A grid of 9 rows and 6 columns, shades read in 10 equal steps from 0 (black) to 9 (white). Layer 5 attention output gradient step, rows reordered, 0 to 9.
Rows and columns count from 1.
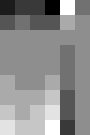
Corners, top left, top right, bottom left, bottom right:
1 4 8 5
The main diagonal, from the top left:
1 4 5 5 4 5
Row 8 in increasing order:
3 5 6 7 7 8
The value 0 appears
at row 1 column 4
